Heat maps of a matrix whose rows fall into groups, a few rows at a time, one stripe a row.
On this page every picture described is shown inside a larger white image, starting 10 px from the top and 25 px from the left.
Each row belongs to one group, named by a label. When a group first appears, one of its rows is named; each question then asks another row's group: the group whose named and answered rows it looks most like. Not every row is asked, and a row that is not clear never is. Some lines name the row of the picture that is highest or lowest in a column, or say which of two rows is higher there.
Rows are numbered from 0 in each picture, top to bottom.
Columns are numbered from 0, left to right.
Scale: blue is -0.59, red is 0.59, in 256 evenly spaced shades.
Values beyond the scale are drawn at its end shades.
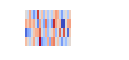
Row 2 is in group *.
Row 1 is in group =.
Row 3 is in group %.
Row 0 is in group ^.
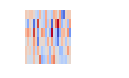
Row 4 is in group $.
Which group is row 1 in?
^
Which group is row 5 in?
%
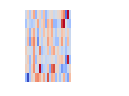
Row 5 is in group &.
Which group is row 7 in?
*
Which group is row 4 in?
%
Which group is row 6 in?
%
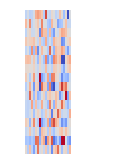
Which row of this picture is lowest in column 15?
14
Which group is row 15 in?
^
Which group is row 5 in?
=
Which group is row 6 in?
=
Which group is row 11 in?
^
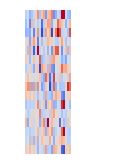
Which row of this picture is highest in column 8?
6
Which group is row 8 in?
$
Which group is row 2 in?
^
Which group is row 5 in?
%
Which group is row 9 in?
=
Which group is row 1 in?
^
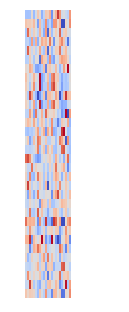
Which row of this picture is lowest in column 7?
5
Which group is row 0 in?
^
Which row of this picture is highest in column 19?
13
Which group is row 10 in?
%
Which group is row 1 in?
=
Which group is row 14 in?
&
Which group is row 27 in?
*
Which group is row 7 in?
%
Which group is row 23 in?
=
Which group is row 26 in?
&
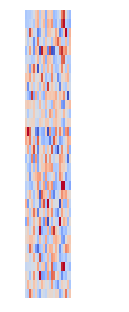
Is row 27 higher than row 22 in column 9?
No
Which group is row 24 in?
%
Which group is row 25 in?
=
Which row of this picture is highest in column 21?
13
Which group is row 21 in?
*
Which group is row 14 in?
$
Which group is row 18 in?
&
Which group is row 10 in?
=
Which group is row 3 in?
^
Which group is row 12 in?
=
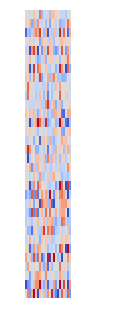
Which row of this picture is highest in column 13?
31
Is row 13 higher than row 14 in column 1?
Yes
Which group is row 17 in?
$
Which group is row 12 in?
&
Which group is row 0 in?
%
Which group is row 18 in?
%
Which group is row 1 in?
$
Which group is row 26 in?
&
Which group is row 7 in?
%
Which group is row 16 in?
*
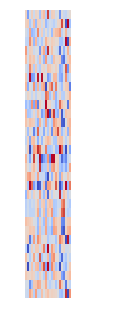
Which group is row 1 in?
&
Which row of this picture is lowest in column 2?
15
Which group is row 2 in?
^
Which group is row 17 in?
%
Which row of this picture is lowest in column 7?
19
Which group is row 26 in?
*
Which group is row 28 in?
*
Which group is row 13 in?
^
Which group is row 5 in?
=
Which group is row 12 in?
=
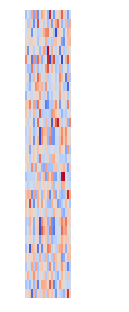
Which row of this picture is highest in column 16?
12
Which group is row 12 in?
^
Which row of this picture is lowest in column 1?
4
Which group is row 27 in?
=
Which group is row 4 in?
*
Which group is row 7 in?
&
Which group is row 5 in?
$
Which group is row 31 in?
$
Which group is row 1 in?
^
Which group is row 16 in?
%
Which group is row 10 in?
$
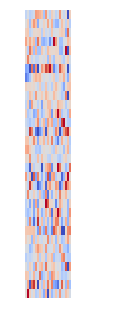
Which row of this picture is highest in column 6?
23
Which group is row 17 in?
^
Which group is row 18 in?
$
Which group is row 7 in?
*
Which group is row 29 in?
%
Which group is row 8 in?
=
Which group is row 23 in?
^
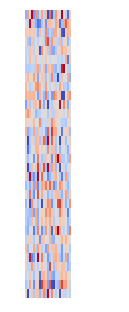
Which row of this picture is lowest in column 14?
30
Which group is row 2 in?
=
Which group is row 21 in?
^
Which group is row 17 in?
*
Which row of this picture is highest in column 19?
6
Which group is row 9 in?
=
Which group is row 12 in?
%
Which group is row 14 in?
*
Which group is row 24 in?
^
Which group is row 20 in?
^
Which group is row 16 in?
^
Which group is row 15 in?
*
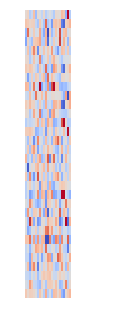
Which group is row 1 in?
=
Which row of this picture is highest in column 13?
8
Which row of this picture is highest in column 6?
18
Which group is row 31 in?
=
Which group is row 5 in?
%
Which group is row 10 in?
=
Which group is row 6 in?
=
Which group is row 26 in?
&
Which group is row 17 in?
*
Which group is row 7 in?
*
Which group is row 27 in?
^
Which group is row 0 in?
&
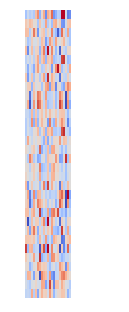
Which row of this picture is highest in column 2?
16
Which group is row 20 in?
&
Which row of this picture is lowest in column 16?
2
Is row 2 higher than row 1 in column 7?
No
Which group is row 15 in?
%
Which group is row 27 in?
%
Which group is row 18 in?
%
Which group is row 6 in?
^
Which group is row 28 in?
&
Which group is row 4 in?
*
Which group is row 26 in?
*
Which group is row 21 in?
&
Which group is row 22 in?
%
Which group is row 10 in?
&
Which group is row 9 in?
&
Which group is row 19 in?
*
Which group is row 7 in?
*
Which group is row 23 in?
*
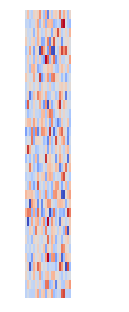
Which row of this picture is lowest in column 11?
10
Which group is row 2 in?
^
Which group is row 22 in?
$
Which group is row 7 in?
%
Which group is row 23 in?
*
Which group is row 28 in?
&
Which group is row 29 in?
%
